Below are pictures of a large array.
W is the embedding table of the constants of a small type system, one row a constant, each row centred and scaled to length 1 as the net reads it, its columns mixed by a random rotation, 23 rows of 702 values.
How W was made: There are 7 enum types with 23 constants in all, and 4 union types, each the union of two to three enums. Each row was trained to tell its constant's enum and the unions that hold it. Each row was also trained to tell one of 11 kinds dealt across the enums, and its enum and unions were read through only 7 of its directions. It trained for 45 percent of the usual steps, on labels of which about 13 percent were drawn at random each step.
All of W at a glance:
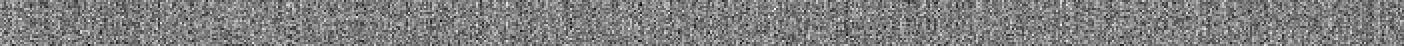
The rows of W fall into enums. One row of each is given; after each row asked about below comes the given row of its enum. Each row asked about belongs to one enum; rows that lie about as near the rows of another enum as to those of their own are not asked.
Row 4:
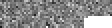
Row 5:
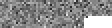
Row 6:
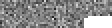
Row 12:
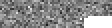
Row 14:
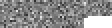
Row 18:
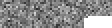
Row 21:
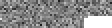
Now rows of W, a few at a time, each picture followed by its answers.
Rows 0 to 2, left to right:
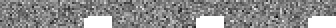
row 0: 5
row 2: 12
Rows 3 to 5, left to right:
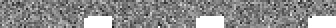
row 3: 12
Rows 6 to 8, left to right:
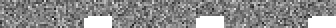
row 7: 4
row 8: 5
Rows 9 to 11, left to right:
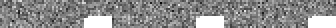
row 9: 14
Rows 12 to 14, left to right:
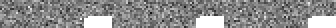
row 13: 14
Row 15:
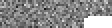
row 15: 6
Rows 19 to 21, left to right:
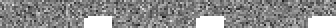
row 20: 12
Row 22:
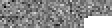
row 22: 18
